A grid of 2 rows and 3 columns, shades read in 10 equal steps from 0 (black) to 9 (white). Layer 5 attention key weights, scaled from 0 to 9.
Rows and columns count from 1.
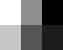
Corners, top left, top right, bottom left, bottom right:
9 0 7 1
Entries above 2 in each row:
2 2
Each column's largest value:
9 5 1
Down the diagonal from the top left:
9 3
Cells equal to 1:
1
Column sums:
16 8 1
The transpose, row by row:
9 7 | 5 3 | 0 1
